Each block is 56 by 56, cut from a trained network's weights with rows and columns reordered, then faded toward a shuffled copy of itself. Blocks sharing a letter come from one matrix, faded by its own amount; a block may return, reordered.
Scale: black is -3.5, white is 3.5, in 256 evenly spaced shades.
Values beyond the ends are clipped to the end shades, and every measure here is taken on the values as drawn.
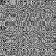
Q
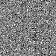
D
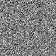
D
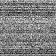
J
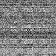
J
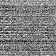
J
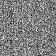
D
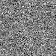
D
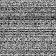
J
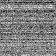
J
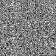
D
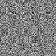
Q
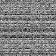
J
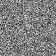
D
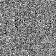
D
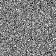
D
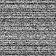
J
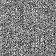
D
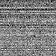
J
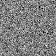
D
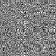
Q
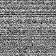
J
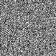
D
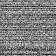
J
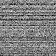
J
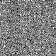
D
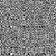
Q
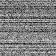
J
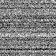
J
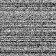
J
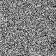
D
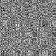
Q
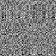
Q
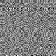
Q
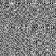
Q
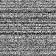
J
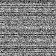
J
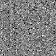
D
